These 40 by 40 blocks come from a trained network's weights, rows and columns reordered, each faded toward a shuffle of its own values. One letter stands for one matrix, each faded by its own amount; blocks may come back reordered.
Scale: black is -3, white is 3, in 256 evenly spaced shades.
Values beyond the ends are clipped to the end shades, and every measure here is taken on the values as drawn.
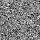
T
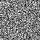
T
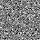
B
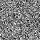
T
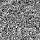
B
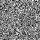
B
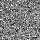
T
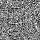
T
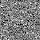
B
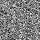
T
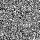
T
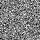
T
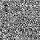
B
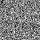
T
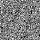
B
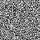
B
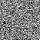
B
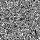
B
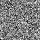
T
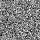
T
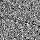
T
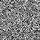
B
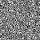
B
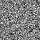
T
